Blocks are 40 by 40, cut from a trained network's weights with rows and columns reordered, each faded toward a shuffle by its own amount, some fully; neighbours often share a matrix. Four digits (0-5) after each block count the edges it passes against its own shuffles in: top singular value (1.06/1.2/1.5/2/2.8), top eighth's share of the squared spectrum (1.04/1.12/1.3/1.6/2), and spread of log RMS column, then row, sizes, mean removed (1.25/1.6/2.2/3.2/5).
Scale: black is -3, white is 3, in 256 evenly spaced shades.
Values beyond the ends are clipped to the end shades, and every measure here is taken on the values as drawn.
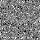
2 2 0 1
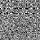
3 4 0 2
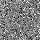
0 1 0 0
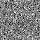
2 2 0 0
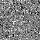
2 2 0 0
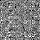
3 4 2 2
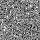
1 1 0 0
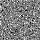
0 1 0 0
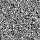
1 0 0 0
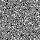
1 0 0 0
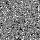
0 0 0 0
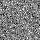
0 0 0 0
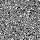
0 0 0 0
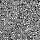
0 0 0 0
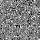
1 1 0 1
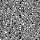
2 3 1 1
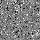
2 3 0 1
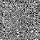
3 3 1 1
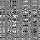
4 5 3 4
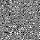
3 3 1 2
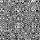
3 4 1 2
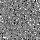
0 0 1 0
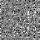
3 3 2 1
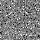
1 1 1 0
